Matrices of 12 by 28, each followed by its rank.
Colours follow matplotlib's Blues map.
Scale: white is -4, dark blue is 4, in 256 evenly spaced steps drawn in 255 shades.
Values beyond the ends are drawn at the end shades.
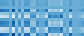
one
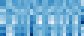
two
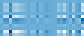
one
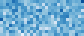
full rank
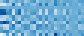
two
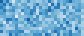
full rank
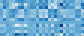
two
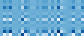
one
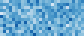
full rank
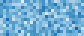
full rank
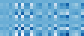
one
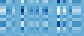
one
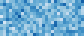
full rank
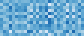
two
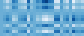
one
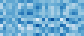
two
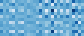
two
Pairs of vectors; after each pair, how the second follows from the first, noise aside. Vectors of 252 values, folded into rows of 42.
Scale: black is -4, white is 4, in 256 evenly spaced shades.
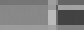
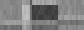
wrapped around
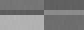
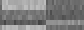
wrapped around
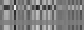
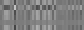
shrunk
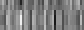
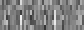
sign-scrambled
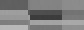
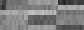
wrapped around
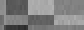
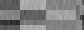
wrapped around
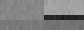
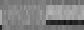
wrapped around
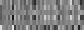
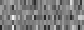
sign-scrambled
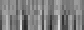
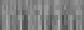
shrunk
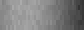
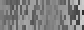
sign-scrambled
